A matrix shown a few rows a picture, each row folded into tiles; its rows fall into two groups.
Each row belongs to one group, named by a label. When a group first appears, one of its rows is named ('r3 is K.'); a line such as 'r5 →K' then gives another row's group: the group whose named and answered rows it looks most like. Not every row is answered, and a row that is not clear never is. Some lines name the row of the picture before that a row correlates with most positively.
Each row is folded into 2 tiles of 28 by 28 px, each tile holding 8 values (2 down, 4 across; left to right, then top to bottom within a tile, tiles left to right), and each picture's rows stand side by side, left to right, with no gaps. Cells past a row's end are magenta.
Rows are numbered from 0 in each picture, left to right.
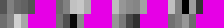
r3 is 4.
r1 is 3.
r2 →3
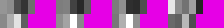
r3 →4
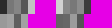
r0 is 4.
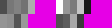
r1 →4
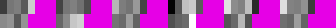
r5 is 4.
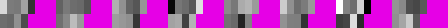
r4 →3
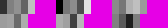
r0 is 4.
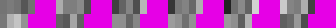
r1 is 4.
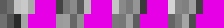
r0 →3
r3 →4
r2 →4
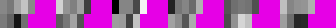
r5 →3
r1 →4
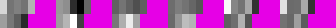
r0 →3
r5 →4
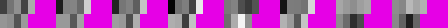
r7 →3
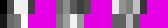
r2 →4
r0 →3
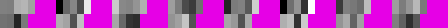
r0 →3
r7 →3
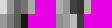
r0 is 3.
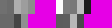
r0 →3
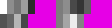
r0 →4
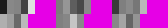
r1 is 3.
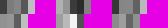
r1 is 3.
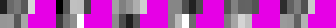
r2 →3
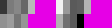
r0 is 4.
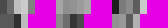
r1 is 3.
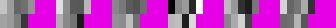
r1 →3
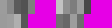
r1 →4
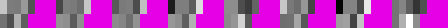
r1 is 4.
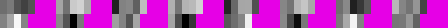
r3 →3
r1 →3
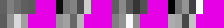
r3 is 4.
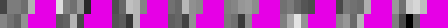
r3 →3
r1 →4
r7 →3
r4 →3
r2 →3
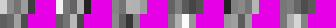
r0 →4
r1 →4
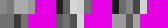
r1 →3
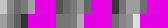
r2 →3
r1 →3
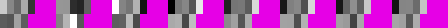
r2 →4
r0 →4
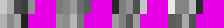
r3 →4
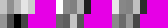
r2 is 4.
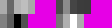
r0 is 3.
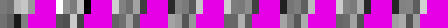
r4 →4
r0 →3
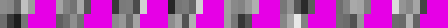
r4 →3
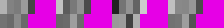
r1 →4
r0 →4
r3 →4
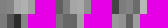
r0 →3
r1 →3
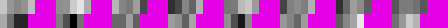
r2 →4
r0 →3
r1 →3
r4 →3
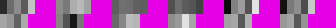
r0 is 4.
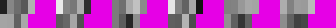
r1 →4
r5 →3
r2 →3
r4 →3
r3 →4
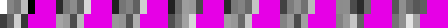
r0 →4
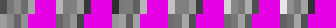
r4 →4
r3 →4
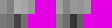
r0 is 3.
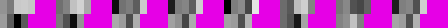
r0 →3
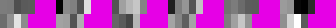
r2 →3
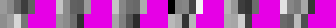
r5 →4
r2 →3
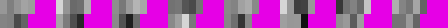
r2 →3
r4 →3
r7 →4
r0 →3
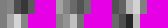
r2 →3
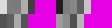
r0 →4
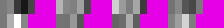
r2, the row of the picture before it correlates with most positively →0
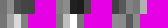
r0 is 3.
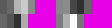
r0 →3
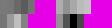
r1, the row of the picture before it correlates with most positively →0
